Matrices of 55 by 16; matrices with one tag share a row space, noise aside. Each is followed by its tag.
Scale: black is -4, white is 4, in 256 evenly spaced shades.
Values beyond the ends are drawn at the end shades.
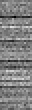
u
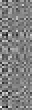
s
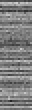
u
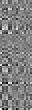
s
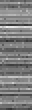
u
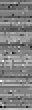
u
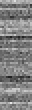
u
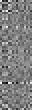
s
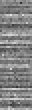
u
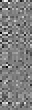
s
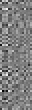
s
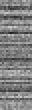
u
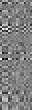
s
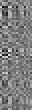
s
